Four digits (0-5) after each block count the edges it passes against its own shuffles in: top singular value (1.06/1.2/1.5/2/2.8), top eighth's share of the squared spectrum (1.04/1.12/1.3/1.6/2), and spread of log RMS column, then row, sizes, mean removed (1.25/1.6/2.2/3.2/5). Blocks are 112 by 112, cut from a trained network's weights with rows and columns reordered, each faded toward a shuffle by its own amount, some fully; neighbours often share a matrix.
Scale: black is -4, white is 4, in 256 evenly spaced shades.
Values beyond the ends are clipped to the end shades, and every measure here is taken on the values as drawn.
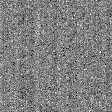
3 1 0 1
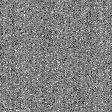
2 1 0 0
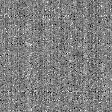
3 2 0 2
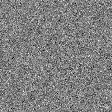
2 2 0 0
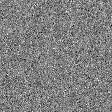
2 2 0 0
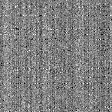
4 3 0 3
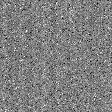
1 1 0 0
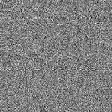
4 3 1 2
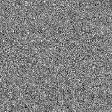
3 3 2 2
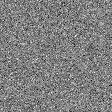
0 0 0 0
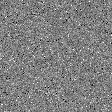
0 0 0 0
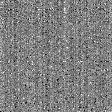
3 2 0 2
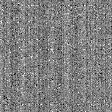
4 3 0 2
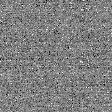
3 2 2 0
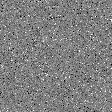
0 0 0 0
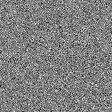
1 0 0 0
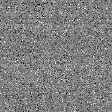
2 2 2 0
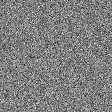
0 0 0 0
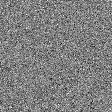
0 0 0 0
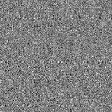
3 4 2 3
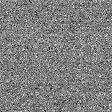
2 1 1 0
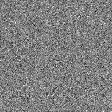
3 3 0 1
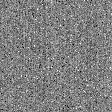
2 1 0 0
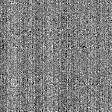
4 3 1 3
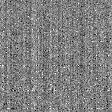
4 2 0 2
